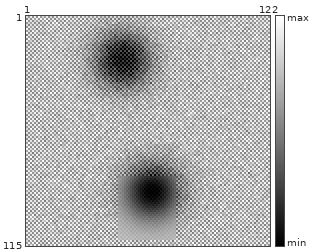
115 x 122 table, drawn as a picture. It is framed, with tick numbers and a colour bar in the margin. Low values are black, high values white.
Calmest part: bottom middle. Slope: none. Dips: two. Ninth with the lowest average: bottom middle. Odd patch: calmer, in the bottom middle. Average level on the scale: 70%.
